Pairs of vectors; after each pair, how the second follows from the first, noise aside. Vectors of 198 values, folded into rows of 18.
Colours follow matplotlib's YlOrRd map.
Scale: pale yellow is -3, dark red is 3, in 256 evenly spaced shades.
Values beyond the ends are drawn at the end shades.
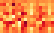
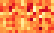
reversed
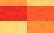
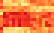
wrapped around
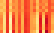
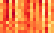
reversed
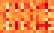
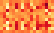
copied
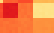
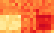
reversed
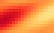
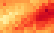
reversed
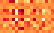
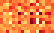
reversed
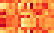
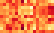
reversed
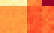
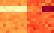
wrapped around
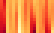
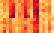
wrapped around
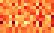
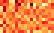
wrapped around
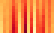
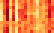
wrapped around
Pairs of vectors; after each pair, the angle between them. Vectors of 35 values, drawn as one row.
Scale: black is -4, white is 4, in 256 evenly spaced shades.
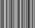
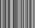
partly opposed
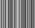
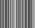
orthogonal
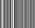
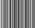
partly aligned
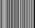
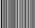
orthogonal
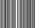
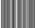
partly aligned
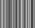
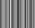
orthogonal
